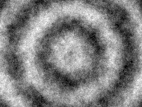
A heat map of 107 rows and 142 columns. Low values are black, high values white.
Rings: centred on the centre. Lone odd cells: none. Seam: none. Odd rows or columns: none.
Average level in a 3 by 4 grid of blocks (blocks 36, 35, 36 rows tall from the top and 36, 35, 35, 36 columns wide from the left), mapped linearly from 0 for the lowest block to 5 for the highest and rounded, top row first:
1440
4432
5022
